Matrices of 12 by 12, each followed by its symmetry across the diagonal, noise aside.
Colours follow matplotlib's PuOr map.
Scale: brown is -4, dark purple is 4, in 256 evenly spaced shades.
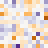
antisymmetric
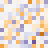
antisymmetric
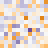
neither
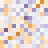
neither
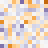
antisymmetric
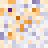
symmetric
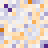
symmetric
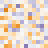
neither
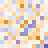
symmetric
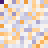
symmetric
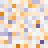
neither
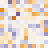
antisymmetric
